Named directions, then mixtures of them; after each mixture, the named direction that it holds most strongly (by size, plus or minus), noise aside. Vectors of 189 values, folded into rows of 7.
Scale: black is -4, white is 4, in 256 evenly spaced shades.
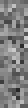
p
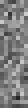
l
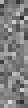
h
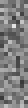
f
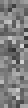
p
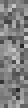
p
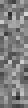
l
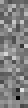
p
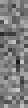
f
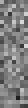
p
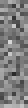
f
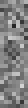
f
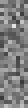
f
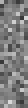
h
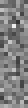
f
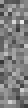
h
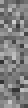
p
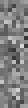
p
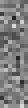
f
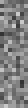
f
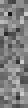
l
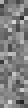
h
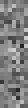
p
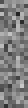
f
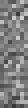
l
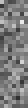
l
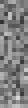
l
